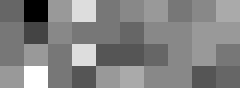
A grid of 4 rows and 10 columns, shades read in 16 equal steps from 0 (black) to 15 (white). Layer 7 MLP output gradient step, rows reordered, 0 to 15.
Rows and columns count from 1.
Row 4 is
9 15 7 5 9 10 8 8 5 6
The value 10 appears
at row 1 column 10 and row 4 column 6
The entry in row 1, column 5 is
7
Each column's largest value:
9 15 9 13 9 10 9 8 9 10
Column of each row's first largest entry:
4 9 4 2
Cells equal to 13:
2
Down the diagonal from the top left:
6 4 7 5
